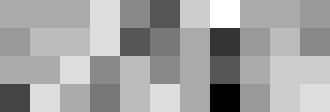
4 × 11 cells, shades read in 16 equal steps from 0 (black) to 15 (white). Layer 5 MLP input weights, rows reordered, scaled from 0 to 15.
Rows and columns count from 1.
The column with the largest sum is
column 10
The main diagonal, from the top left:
10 11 13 7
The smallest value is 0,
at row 4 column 8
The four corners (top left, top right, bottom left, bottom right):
10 9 4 13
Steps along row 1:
same same up down down up up down same down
